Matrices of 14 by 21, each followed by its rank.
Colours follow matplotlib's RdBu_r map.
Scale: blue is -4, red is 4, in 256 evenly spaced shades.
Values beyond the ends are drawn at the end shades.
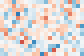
full rank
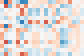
three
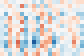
three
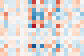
two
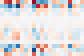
two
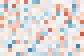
full rank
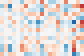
three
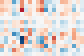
three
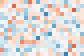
full rank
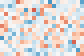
full rank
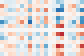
two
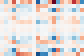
two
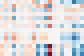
two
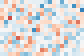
full rank
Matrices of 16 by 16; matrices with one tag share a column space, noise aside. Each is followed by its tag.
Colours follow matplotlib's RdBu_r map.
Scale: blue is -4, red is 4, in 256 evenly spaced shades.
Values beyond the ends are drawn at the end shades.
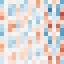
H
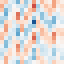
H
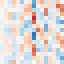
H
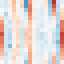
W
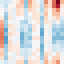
W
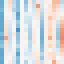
W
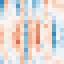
W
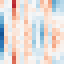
W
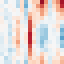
W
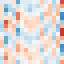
H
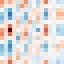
H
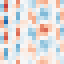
H
